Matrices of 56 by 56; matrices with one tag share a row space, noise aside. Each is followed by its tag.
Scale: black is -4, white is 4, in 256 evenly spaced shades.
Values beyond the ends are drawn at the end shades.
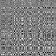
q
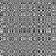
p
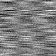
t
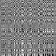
q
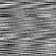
t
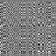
p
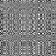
p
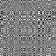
p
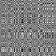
q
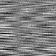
t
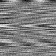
t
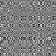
p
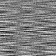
t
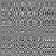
q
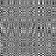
p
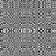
p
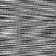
t
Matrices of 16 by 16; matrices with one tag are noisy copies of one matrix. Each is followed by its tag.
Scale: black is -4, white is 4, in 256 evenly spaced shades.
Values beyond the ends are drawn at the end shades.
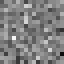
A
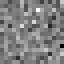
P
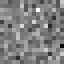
P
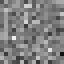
A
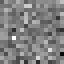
A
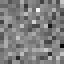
P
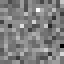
P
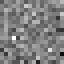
A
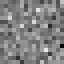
P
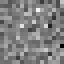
P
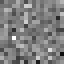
A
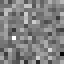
A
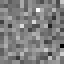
P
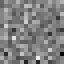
A
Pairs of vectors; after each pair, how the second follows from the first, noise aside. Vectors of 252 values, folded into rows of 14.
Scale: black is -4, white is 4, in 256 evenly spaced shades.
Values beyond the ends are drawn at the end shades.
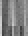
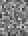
shuffled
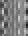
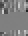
partly zeroed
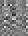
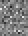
shuffled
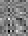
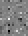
partly zeroed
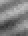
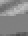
partly zeroed
